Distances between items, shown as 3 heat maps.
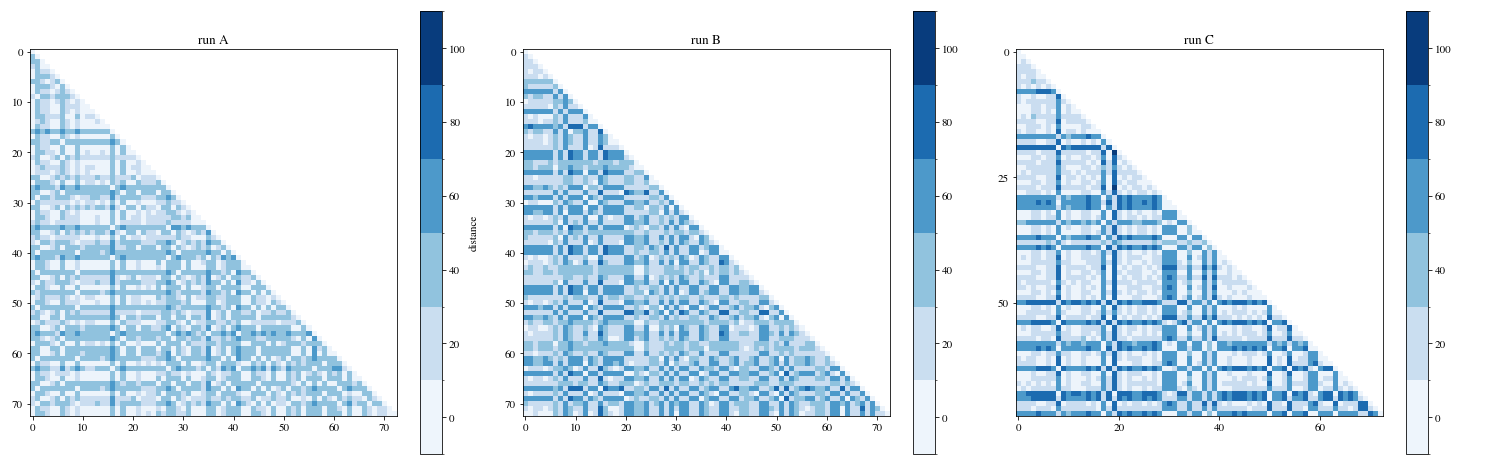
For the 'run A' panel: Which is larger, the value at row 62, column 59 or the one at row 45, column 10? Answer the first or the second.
the first
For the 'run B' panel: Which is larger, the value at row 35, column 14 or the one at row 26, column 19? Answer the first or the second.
the first
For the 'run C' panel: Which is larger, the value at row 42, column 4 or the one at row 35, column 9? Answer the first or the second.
the first
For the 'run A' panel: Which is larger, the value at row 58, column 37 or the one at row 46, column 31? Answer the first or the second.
the second
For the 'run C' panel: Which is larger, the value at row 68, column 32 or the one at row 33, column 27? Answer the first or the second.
the first
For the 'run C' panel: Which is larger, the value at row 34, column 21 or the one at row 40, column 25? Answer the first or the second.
the first
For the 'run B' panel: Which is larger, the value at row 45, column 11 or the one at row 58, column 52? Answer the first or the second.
the second
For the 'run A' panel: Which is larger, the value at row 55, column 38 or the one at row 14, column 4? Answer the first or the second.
the first
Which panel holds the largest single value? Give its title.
run C
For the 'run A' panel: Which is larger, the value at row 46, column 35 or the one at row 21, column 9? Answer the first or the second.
the first
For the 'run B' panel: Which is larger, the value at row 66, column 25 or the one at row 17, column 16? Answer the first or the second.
the second
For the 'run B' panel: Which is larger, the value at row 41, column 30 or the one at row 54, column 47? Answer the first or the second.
the second
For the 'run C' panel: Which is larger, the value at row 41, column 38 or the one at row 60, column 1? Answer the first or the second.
the first
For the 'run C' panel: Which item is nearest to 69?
50
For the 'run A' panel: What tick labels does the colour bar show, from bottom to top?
0, 20, 40, 60, 80, 100
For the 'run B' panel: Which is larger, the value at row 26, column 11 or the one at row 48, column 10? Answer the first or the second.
the second
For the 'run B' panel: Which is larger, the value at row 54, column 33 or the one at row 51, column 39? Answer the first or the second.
the first
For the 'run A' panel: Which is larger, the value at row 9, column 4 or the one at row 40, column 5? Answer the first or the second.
the second
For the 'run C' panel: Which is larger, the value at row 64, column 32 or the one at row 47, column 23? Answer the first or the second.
the second
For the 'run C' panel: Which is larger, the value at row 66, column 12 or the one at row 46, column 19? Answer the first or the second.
the second
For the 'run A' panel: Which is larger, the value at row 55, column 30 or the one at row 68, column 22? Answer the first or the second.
the first
